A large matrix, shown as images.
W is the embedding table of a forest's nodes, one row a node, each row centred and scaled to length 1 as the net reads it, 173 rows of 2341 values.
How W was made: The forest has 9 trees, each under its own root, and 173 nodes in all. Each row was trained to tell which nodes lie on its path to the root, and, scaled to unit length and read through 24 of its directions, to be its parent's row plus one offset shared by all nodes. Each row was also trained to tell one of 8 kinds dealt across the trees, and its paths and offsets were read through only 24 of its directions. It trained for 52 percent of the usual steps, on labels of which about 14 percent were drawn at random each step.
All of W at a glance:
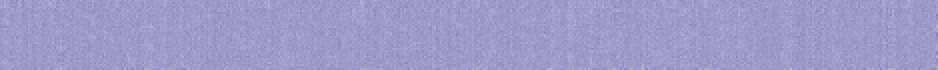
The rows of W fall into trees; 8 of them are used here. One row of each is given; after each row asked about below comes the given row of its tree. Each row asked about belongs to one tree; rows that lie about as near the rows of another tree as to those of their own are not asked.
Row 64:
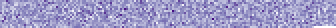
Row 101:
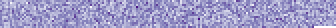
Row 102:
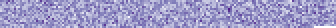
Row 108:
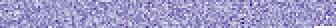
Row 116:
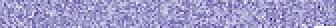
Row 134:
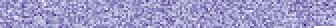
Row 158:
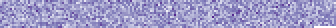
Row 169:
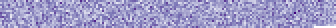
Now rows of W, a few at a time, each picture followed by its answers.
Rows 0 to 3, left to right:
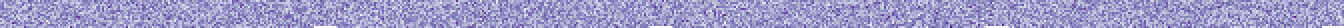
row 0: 169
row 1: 134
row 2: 134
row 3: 134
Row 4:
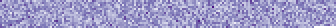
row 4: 108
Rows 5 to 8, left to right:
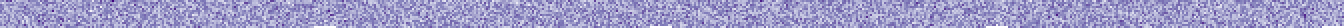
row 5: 169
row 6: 108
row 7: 169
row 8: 158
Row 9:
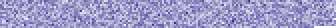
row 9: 169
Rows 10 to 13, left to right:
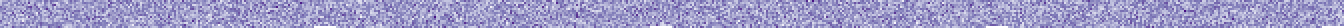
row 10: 158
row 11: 101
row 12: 134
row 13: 169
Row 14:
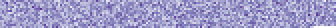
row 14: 108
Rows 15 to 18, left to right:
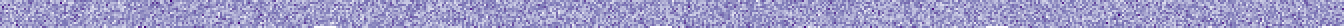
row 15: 169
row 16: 169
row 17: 158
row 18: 108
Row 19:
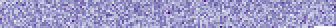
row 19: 158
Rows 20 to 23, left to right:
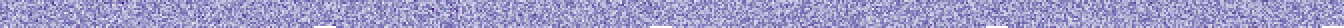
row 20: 64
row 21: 116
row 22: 101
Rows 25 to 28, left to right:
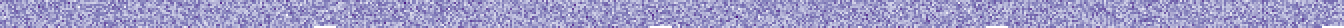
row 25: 102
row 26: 102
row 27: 64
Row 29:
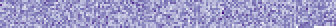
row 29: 102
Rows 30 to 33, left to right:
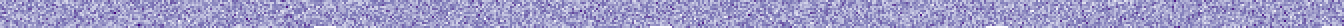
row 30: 169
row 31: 101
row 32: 64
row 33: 101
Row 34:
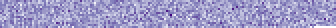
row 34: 108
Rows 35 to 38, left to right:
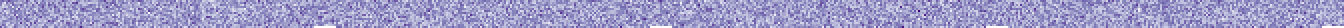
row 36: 102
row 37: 108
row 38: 158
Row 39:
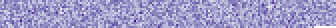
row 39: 108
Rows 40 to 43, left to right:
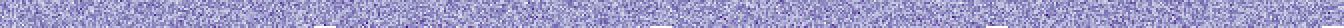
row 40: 108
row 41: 134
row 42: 134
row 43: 102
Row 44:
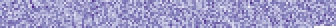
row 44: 108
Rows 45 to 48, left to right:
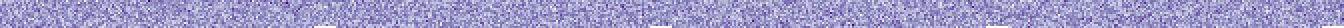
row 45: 158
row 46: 102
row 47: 108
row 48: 101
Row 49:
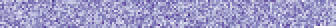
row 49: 169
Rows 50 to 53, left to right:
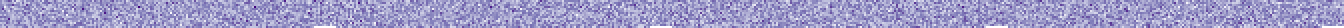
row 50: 169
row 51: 108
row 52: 102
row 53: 169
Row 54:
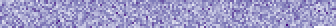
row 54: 158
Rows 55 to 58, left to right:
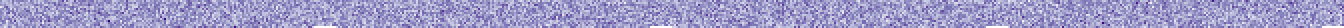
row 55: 64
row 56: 134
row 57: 169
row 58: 158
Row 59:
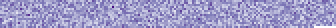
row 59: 102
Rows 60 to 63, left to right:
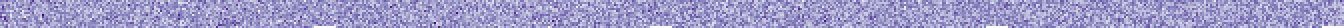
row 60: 169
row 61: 116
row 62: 116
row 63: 169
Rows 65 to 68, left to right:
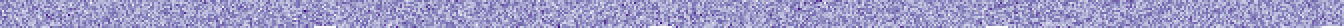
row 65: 134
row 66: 64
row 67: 102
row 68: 64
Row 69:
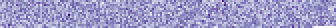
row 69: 102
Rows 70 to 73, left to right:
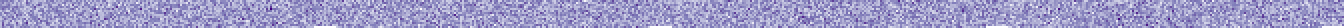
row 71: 158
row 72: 101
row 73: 101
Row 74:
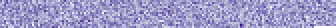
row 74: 108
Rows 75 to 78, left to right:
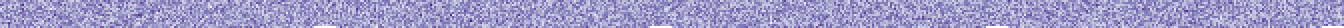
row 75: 64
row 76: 102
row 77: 134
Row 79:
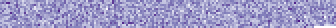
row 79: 101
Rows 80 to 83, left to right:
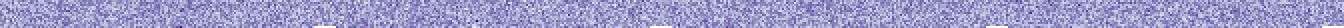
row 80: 64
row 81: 158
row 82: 158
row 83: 102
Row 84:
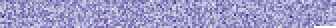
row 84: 102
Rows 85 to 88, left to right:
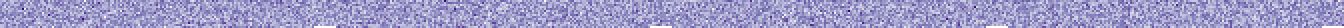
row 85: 158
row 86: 102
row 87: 101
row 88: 116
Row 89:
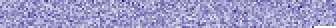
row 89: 158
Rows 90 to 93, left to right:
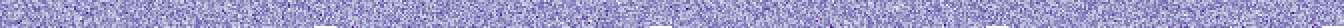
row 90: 108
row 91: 134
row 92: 108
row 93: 134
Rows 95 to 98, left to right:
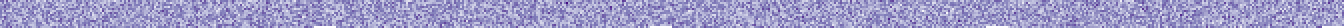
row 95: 134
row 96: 102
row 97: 116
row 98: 101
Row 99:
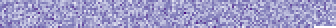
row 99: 134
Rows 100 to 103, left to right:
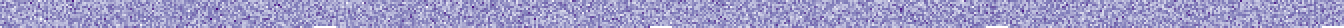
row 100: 134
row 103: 102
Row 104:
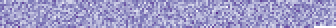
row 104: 169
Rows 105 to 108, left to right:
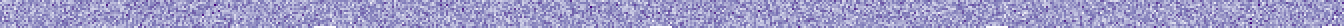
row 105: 169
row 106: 108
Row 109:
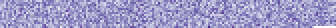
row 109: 102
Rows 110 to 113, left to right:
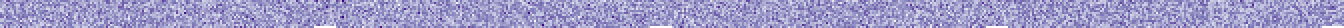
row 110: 102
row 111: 134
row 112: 134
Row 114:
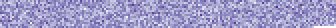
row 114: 158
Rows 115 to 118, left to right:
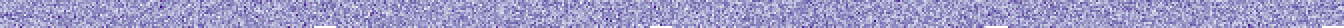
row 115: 101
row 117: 169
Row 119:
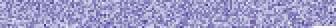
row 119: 102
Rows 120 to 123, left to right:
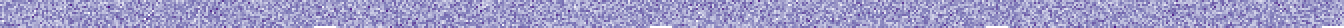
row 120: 134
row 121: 101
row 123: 134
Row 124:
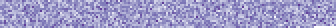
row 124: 108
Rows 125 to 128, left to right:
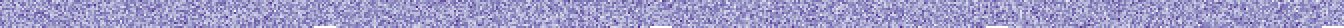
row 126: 158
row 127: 102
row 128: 169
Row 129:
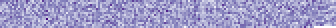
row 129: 102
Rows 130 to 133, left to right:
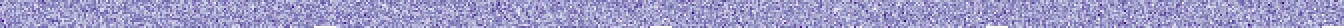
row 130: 102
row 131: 158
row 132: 116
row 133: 108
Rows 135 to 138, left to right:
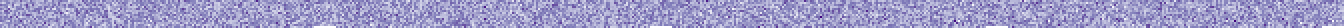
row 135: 64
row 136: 116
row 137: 134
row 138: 169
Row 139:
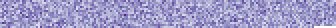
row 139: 108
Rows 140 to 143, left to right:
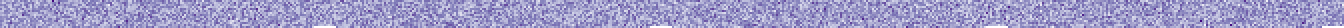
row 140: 64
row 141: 64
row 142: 64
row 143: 158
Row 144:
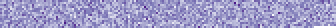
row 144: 64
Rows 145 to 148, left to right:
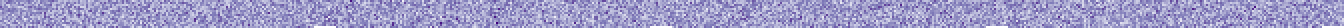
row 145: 116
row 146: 158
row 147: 169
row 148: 134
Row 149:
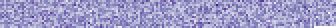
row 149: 169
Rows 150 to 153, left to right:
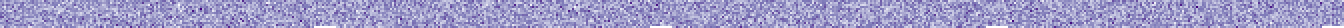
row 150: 169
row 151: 101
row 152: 169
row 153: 108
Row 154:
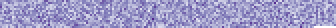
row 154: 64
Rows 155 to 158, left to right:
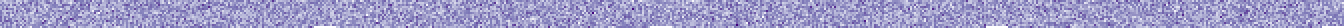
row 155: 169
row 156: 169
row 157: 101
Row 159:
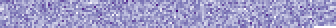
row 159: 102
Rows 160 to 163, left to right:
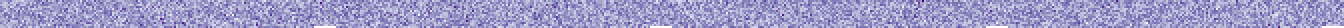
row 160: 101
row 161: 116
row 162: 158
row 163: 64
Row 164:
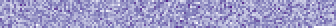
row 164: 102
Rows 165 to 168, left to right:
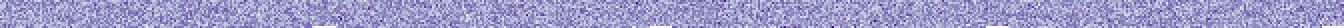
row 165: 102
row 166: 158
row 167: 116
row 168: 101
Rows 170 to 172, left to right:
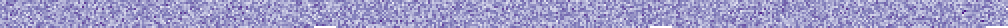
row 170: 134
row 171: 102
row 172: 134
